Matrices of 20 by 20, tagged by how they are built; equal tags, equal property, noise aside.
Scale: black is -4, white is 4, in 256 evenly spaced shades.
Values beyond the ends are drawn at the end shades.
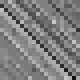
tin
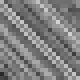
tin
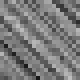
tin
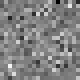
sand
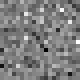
sand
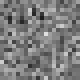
sand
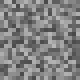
sand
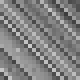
tin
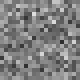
sand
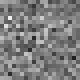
sand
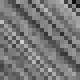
tin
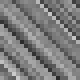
tin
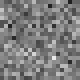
sand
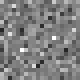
sand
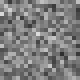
sand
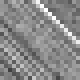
tin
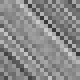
tin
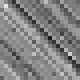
tin
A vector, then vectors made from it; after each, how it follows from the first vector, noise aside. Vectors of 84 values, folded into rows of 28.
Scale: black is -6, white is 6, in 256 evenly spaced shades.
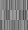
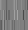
partly zeroed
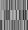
scaled up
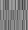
wrapped around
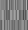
copied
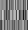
scaled up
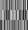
scaled up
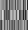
scaled up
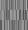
copied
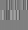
partly zeroed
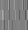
partly zeroed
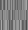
wrapped around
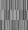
copied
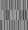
copied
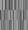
wrapped around
